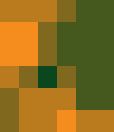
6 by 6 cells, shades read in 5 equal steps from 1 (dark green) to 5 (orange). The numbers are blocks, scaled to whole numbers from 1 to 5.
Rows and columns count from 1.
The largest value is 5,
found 5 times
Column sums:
24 25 19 19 14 14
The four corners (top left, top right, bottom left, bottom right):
4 2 3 4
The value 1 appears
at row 4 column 3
